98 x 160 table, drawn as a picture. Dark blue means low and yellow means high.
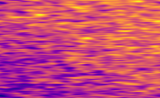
The ninth with the highest average is the top right. The halves do not mirror each other. The bottom left is the ninth with the lowest average. Overall the values sit about 50% of the way up the scale. Streaks run across, left to right. Values rise toward the top right.
